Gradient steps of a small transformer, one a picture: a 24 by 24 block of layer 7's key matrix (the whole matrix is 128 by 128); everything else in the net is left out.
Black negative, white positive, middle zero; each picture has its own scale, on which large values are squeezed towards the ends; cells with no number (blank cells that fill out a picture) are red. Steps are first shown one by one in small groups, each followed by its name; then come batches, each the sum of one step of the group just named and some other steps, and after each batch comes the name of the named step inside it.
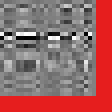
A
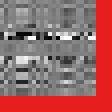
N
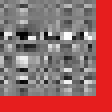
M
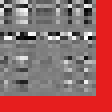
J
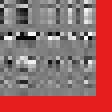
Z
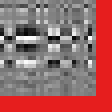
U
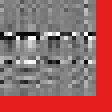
A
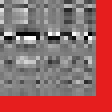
U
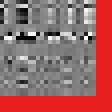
Z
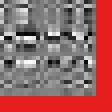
U
